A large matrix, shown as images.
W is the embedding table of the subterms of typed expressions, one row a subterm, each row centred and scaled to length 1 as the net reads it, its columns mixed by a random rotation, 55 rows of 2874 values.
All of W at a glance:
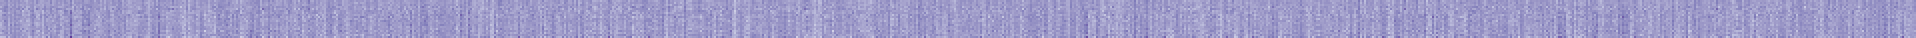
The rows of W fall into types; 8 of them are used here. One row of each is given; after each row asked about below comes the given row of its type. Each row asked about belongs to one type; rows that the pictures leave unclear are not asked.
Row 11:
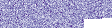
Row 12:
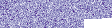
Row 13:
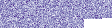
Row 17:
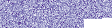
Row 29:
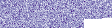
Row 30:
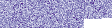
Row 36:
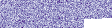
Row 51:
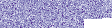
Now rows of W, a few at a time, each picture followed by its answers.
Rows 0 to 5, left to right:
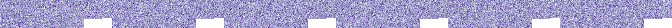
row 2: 12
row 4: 29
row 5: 13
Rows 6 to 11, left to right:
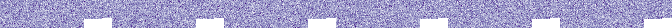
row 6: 29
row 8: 12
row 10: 11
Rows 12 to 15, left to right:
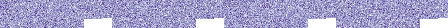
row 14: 12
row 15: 17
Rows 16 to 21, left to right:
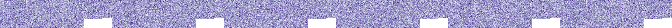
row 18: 17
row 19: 36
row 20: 29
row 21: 11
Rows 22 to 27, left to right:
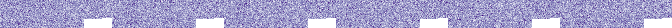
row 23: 36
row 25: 36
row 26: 12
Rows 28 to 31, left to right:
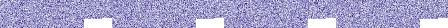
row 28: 36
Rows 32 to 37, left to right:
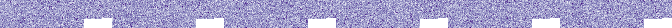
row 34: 36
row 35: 11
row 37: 17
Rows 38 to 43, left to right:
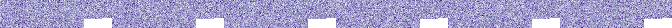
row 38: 36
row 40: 12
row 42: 12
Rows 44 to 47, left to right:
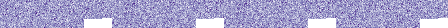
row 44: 12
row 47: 29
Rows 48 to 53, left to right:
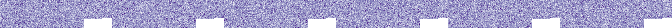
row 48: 36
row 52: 29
